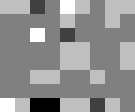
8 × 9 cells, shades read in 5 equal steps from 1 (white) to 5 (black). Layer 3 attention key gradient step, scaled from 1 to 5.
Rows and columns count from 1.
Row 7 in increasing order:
3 3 3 3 3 3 3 3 3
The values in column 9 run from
2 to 3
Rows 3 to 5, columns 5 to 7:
4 3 3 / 2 2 3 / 2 2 3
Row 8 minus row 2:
-2 -1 2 2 0 -1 1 0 0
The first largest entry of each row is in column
3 1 5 1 1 1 1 3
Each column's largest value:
3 3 5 5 4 3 4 3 3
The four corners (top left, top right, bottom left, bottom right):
2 2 1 3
